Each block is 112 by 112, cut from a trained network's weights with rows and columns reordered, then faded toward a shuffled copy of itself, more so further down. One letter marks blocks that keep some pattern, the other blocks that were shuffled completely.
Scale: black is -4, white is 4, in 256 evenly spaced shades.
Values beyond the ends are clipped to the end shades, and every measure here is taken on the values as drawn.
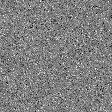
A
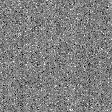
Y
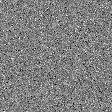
A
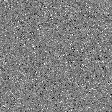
A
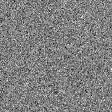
Y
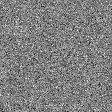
Y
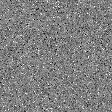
A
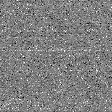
Y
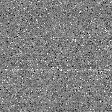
Y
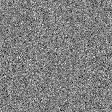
Y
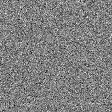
Y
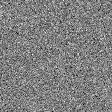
A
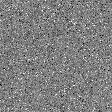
A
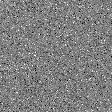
A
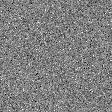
A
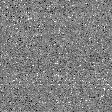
Y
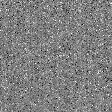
Y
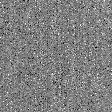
Y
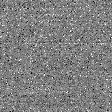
Y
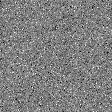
A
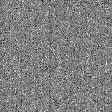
Y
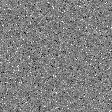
A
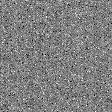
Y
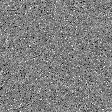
A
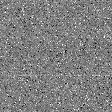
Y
